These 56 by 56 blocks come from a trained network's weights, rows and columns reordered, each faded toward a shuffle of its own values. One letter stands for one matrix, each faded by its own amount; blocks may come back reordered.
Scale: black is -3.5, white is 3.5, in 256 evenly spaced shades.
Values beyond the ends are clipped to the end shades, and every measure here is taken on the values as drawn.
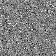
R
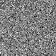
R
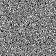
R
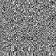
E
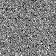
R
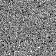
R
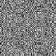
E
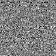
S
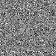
S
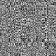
E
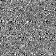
S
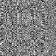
E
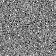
R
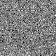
R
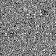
S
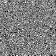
S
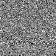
S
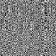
E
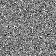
R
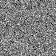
R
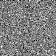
R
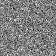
R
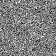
R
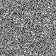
S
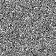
R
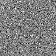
S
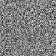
E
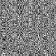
E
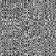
E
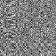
E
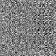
E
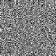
E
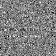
S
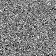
R
